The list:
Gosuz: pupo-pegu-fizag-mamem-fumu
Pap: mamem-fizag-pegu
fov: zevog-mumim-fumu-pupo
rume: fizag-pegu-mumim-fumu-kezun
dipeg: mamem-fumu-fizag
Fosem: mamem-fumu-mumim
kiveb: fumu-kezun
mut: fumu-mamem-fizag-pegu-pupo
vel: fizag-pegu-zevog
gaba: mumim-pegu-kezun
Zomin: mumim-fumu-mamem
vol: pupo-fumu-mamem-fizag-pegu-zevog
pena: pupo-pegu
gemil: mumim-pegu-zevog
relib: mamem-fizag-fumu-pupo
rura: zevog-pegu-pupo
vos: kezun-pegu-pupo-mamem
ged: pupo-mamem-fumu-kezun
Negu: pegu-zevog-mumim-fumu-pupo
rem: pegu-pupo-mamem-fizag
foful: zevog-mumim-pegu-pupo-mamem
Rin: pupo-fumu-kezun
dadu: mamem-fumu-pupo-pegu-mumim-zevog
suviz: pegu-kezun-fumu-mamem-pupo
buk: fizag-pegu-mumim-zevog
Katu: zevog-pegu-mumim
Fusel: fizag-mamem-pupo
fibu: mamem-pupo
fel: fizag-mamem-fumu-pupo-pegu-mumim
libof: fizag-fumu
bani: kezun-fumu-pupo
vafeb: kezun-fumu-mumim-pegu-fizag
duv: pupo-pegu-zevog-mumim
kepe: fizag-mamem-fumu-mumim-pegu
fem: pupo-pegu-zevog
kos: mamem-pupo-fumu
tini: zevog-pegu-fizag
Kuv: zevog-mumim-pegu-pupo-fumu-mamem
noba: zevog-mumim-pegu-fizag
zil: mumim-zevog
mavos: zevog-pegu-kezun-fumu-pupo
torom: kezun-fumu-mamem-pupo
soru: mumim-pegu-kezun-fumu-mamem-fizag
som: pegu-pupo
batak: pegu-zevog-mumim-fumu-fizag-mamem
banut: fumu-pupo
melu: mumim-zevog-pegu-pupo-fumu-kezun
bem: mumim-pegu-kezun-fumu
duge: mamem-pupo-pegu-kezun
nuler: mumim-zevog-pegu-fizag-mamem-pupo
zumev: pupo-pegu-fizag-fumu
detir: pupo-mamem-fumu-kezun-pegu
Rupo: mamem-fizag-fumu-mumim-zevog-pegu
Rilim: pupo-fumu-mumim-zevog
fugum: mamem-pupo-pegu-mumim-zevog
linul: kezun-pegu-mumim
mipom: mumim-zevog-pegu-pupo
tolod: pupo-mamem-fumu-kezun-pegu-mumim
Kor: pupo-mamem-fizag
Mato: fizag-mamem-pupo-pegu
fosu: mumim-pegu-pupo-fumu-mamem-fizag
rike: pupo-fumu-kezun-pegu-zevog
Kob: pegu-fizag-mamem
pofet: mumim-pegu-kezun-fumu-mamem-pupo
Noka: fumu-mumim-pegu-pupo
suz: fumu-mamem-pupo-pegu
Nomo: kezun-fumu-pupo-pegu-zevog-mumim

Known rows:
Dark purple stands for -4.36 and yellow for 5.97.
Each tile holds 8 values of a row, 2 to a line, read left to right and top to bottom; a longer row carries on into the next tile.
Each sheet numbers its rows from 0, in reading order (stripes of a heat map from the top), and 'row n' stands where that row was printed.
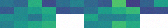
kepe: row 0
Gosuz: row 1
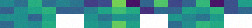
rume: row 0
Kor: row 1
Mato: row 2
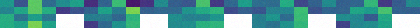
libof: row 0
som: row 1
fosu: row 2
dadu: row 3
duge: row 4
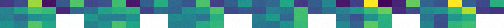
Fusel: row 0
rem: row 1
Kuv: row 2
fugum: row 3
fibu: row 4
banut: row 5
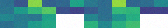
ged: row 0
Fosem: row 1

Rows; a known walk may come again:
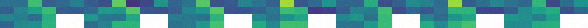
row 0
tolod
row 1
suz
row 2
Noka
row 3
Zomin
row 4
dadu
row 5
Fosem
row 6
batak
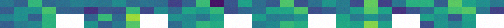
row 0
melu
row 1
zil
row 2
Mato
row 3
zumev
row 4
dipeg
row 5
kiveb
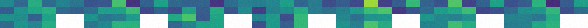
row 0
rume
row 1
mut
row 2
vel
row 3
linul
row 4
relib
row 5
Gosuz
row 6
nuler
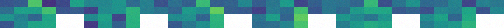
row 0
vos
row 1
gaba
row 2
mavos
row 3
duv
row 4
soru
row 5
noba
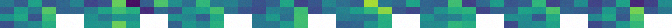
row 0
rike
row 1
Kor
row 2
bem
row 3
fugum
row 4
bani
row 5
fosu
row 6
duge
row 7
rura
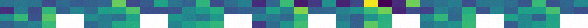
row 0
gemil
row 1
suviz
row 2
kepe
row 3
som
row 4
fibu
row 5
buk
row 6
detir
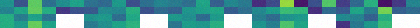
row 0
libof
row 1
Rupo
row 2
vafeb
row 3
Fusel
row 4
pena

